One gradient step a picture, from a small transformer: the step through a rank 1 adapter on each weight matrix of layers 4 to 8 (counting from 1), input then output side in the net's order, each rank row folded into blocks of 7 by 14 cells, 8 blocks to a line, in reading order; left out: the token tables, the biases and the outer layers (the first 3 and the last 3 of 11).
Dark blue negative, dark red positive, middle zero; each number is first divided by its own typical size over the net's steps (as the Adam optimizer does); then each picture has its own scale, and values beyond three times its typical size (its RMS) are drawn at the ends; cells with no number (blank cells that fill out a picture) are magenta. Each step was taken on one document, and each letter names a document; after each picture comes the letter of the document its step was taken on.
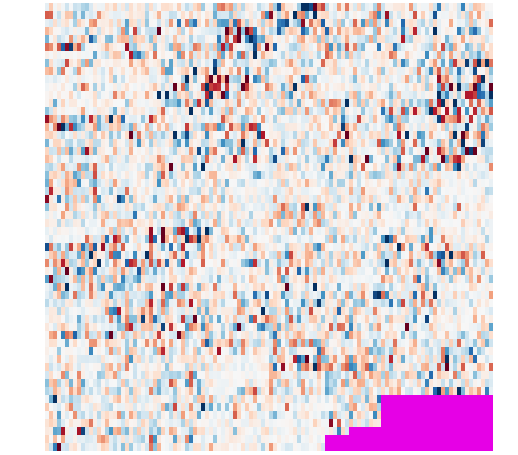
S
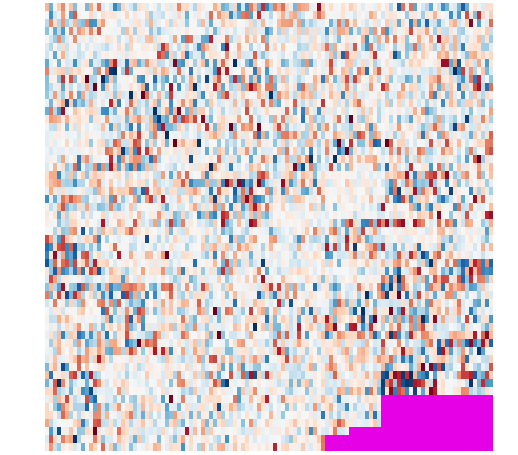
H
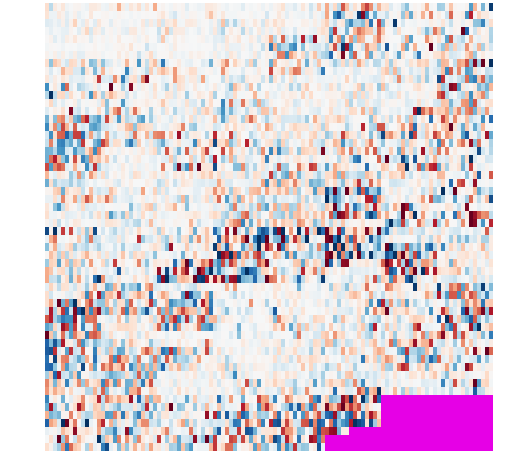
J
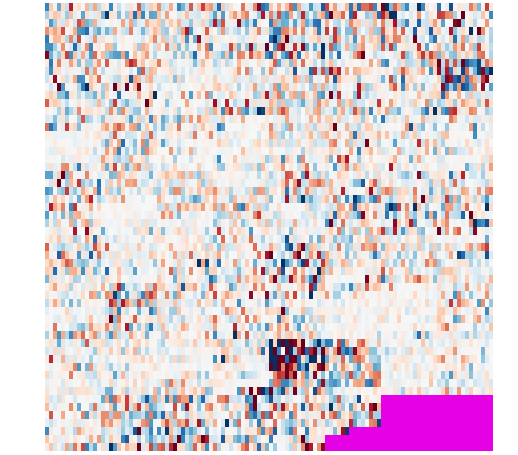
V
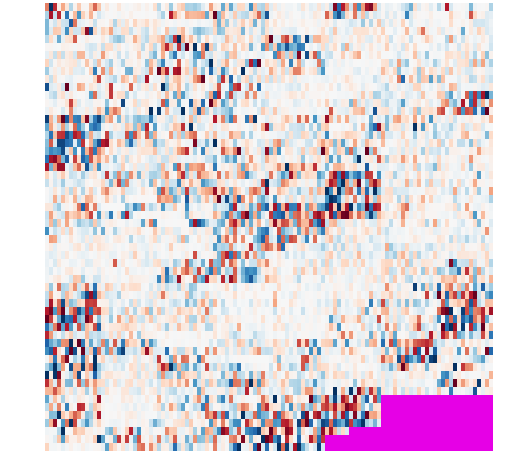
J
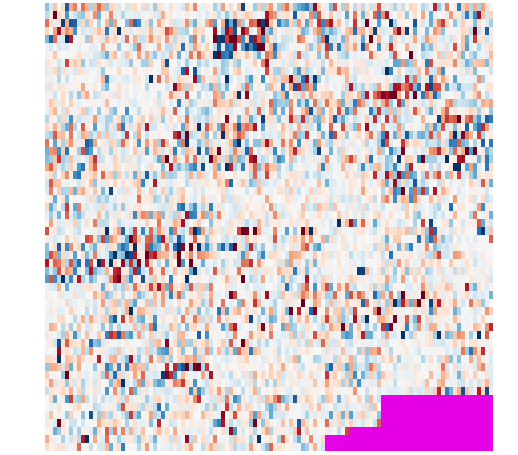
S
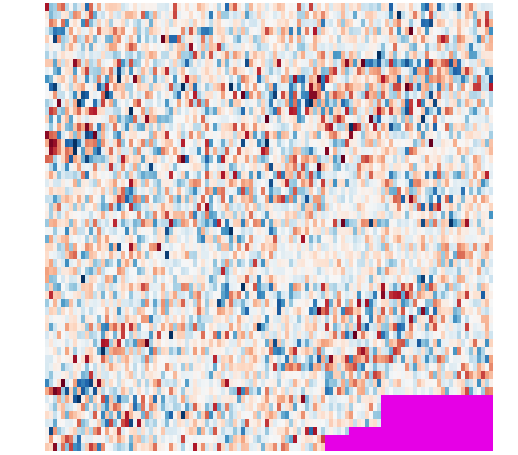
H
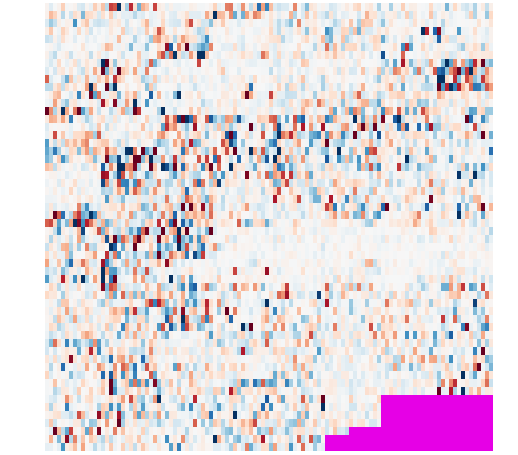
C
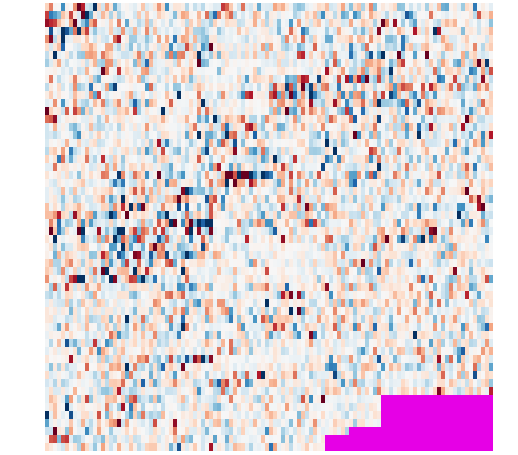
C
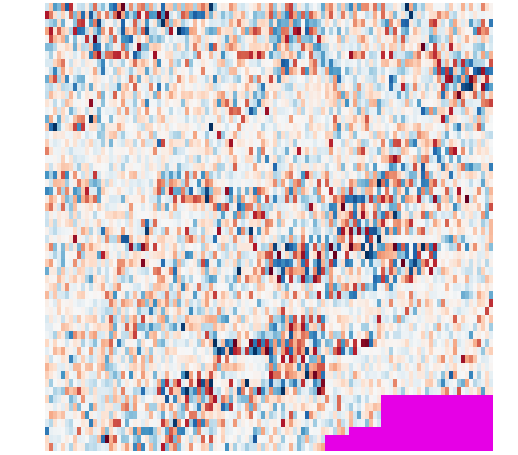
V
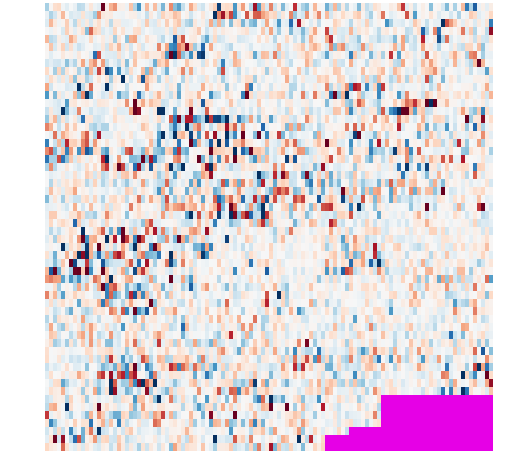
C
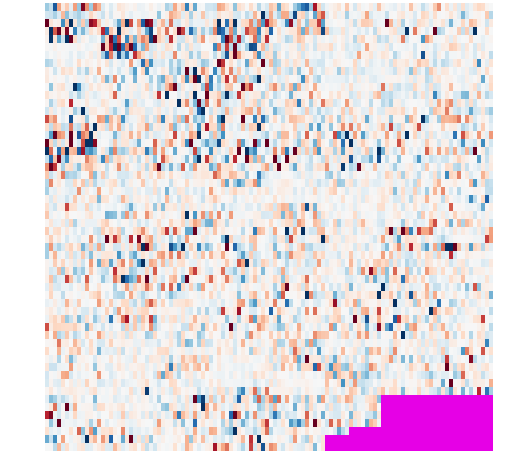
S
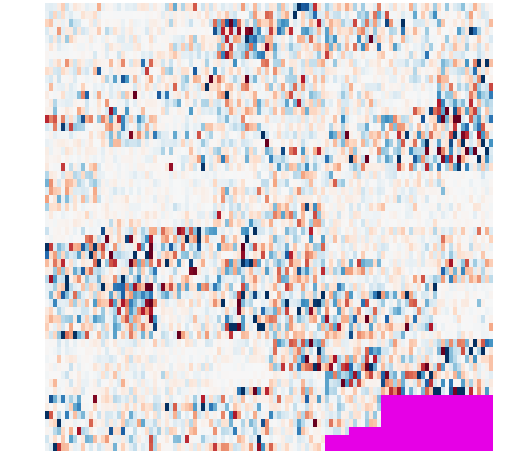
S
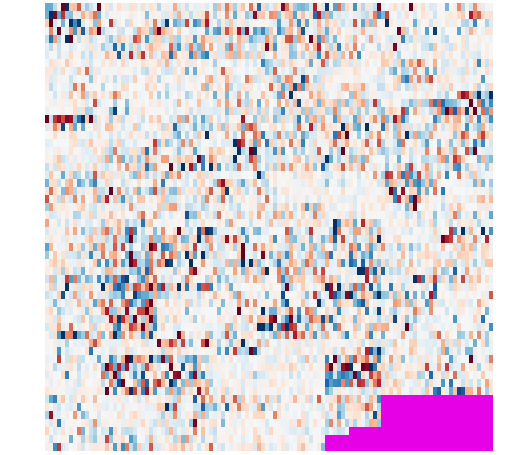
S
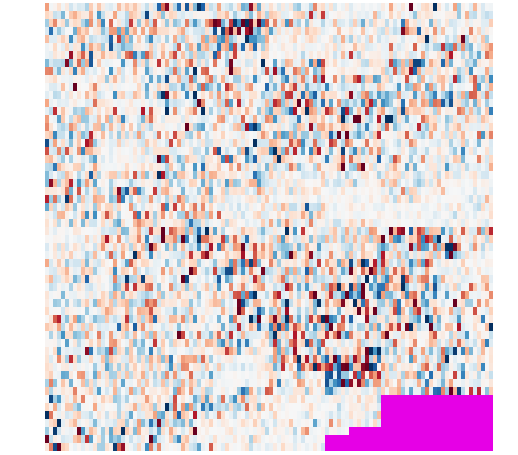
S
